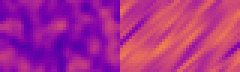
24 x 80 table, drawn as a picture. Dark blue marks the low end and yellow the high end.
The table splits into one row of 2 panels. Panel 1,1: low, blotchy. Panel 1,2: middling, slanting up to the right.
